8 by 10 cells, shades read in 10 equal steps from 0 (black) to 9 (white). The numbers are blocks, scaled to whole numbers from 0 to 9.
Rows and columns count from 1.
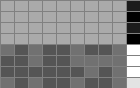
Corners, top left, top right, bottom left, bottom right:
6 1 4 8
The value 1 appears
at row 1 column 10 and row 3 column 10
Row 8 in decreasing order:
8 4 4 4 4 3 3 3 3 3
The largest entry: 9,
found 3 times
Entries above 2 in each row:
9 9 9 9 10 10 10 10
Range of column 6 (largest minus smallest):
3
